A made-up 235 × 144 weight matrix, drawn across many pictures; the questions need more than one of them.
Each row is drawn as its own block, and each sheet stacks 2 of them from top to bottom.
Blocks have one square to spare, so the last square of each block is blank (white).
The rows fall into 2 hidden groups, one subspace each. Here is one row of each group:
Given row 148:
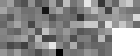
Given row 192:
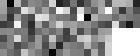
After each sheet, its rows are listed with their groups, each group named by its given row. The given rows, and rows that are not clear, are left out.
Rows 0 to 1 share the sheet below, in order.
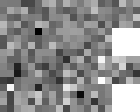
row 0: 148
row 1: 192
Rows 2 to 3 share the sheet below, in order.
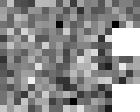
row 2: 192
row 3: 192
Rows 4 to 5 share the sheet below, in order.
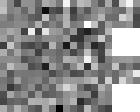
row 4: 148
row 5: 148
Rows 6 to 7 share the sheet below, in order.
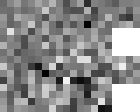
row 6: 148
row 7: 192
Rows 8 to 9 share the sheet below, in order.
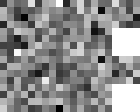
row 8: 192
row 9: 148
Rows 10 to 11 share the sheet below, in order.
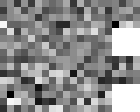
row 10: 192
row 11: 148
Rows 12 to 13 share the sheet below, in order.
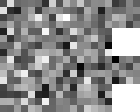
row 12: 148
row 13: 192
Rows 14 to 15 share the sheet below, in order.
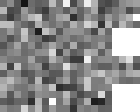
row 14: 148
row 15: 148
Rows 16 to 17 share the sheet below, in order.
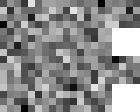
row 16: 192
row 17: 192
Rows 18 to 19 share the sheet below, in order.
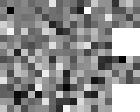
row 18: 148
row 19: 192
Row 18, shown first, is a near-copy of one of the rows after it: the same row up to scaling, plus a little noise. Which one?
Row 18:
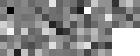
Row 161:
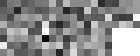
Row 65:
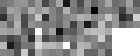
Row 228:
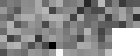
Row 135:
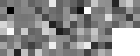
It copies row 135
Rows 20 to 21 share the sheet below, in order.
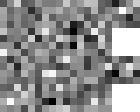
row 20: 192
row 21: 148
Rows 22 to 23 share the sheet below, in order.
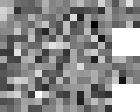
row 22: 192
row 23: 192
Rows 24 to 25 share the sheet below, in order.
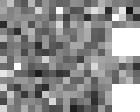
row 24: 148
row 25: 148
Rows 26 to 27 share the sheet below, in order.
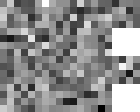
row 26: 192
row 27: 192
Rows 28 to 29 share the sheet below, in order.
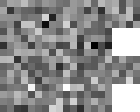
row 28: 148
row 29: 192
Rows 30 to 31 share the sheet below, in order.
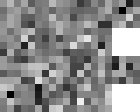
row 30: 192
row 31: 148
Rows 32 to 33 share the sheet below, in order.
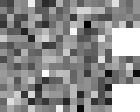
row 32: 192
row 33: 148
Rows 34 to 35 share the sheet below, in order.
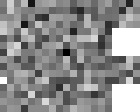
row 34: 192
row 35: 192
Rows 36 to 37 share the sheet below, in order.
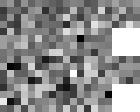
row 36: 192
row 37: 148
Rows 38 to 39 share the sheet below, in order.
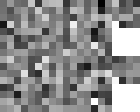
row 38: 192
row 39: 192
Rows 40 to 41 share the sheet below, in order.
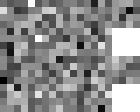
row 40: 192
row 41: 192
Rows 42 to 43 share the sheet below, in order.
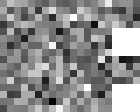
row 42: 148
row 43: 148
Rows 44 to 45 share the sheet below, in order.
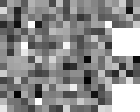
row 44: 192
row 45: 148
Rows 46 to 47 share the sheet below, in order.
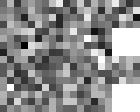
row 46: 192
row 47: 192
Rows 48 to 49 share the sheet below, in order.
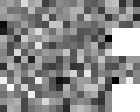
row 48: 148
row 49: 192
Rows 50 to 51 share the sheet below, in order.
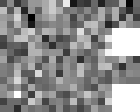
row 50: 192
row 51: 192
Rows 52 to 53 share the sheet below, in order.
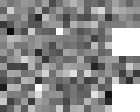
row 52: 148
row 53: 148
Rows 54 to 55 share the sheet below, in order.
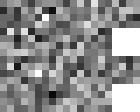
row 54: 192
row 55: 148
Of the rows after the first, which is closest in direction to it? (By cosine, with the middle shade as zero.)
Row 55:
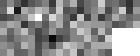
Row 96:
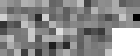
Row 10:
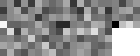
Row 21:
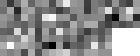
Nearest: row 21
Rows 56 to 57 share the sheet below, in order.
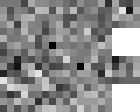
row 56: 148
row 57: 148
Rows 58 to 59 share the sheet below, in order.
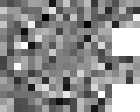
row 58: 192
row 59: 192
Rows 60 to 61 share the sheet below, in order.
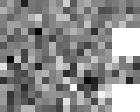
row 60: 148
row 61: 192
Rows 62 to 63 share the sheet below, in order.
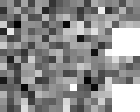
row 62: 192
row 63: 192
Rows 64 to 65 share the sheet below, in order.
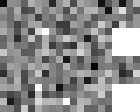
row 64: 192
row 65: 148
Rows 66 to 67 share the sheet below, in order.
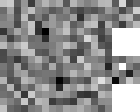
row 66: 192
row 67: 192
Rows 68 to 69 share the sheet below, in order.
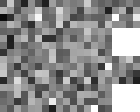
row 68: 148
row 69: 192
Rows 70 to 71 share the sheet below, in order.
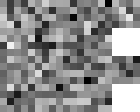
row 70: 148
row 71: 148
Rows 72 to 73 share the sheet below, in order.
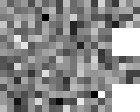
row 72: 192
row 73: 192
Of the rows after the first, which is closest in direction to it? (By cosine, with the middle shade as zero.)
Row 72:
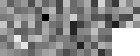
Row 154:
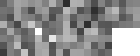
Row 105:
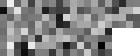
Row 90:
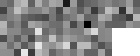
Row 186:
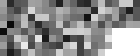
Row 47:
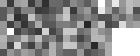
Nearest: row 47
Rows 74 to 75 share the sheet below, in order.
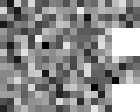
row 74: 192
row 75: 192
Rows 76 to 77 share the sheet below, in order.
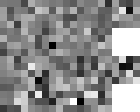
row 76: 148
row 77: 192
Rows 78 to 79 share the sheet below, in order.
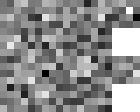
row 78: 148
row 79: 192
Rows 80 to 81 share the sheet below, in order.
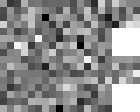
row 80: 192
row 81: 148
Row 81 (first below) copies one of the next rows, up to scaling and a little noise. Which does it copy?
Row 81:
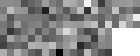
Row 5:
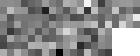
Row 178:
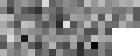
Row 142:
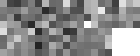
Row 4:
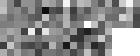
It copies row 5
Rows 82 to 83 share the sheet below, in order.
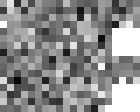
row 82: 192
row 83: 192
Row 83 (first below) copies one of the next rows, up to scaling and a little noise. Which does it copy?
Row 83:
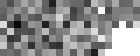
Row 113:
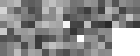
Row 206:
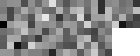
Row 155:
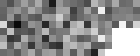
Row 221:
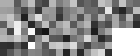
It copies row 155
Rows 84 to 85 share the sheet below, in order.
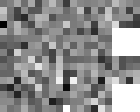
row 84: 192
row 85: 192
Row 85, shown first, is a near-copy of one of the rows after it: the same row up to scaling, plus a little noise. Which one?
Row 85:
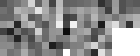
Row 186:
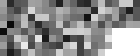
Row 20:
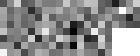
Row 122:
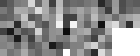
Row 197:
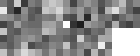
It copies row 122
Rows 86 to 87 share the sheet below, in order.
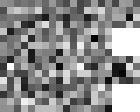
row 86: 148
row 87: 148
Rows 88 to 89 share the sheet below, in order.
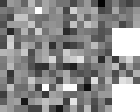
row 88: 192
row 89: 148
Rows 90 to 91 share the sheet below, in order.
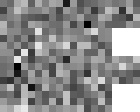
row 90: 148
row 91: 192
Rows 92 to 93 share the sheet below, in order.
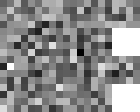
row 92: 148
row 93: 148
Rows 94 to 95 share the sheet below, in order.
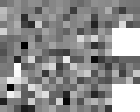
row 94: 192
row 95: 192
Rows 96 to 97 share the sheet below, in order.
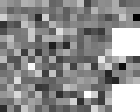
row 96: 148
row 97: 192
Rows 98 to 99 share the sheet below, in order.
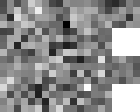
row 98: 192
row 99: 148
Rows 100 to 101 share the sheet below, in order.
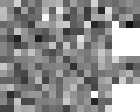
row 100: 192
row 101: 192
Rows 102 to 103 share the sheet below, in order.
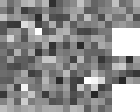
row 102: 148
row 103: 192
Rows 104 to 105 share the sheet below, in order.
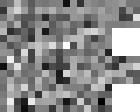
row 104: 148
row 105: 192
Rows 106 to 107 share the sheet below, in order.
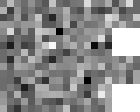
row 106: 148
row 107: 192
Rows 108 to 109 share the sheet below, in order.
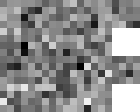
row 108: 192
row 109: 148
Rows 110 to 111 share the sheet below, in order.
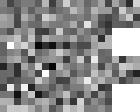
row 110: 148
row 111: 192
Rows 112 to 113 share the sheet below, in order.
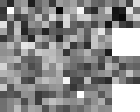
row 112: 148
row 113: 192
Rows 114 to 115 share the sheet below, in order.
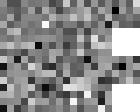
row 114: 148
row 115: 192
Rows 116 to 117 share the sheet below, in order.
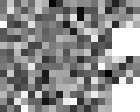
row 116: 192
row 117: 192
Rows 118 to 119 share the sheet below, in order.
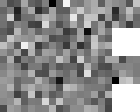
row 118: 148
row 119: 192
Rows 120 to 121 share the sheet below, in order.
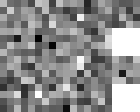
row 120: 148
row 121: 148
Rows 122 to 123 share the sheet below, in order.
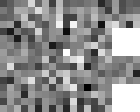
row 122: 192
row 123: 148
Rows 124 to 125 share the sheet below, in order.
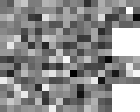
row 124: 148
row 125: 148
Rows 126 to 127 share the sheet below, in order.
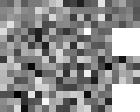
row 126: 148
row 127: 192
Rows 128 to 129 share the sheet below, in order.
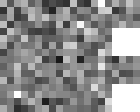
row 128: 192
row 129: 192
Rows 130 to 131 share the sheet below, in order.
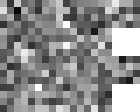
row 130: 192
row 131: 148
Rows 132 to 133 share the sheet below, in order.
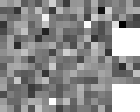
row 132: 192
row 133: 148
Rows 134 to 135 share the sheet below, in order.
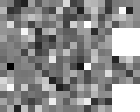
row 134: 148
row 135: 148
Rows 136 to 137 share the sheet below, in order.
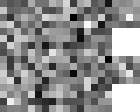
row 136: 148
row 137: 148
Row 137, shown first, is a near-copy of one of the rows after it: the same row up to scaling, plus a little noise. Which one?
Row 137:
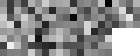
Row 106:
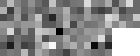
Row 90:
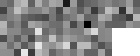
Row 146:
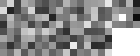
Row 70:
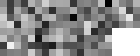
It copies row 70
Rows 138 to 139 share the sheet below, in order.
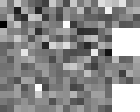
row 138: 192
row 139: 148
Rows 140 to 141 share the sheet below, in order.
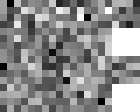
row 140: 192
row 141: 192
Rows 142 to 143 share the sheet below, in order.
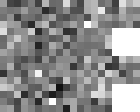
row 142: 148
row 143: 148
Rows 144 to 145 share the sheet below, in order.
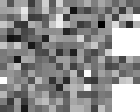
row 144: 192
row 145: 192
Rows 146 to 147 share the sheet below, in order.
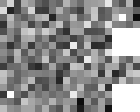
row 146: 148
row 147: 148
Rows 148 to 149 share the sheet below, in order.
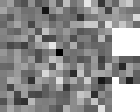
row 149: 192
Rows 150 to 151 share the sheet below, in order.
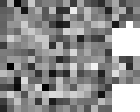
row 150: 192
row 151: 148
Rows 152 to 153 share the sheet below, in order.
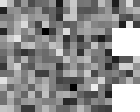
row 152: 192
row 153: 192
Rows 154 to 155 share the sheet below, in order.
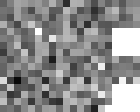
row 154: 148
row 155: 192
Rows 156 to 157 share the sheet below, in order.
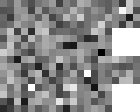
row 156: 192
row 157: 192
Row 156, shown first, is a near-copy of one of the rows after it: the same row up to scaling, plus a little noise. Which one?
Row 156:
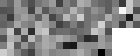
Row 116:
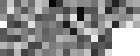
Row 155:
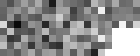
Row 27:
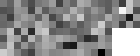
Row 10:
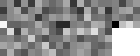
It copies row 27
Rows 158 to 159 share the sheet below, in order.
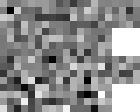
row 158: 148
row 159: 192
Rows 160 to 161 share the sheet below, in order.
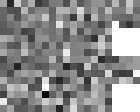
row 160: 192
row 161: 148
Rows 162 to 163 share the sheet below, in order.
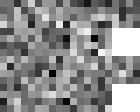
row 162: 192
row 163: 148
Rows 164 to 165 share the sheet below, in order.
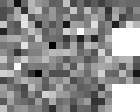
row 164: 192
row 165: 148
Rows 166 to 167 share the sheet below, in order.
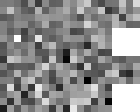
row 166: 148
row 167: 148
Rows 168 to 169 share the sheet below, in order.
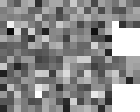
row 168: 192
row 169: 148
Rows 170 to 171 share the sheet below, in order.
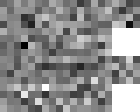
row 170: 192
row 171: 148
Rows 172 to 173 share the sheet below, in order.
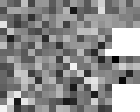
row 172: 192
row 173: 192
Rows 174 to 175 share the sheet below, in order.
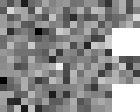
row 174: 148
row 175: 148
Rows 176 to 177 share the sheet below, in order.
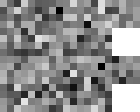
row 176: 192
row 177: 192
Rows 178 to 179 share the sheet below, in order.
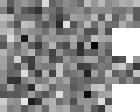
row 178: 148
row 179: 192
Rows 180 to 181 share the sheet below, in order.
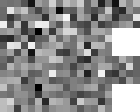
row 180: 148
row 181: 148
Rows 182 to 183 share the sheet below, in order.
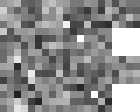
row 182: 192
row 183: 192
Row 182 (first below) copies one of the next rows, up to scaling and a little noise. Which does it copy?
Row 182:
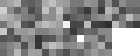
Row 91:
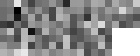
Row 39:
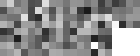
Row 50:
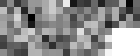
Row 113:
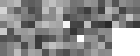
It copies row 113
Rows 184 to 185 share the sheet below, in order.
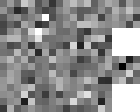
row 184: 148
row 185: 192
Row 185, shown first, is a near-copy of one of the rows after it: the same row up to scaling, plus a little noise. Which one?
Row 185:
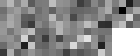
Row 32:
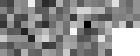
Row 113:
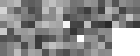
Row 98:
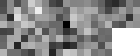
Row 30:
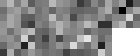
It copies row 30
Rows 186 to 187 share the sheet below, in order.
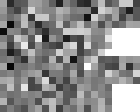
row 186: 192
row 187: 148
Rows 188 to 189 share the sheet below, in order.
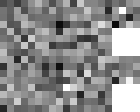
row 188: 192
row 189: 192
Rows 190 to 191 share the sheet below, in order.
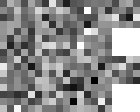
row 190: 148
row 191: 192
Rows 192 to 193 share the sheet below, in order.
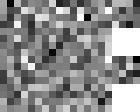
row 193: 148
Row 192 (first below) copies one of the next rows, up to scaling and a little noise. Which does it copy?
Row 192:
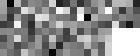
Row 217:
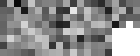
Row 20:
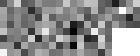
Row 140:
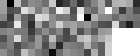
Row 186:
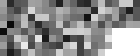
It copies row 140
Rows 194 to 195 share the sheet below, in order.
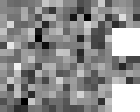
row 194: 148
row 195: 192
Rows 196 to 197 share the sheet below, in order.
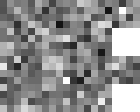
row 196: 192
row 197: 192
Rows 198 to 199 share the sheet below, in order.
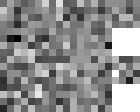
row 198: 192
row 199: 148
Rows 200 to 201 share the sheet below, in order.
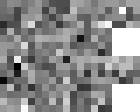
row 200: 192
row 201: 192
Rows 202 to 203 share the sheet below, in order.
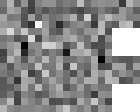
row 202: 192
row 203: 192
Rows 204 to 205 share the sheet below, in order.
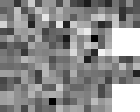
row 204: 192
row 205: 148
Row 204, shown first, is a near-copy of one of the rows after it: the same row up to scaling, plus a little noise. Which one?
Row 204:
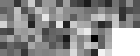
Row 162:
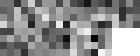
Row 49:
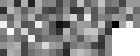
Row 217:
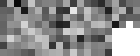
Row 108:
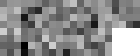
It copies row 162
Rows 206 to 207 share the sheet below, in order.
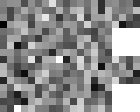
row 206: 192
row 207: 192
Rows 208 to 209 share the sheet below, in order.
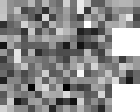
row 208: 148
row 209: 192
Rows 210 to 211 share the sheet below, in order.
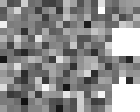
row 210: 192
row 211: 192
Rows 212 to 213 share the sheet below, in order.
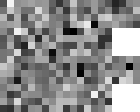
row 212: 192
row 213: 192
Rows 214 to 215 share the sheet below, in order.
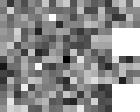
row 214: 148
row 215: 192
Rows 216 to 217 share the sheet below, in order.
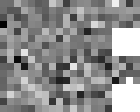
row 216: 192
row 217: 192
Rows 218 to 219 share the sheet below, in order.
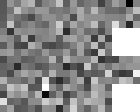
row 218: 192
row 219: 148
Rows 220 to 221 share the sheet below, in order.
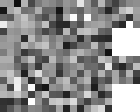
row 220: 192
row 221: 192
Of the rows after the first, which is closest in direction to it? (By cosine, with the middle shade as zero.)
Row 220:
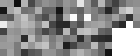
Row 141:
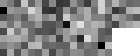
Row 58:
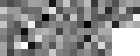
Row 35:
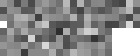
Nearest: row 35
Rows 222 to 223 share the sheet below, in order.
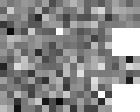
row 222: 148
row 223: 192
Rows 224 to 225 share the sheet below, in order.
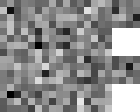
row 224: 148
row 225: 148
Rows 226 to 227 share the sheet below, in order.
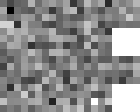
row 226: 148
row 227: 148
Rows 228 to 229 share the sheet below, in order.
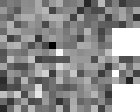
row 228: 148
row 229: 148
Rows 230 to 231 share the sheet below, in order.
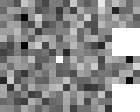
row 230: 192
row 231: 192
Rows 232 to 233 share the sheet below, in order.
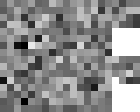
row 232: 192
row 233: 192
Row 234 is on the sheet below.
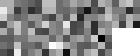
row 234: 192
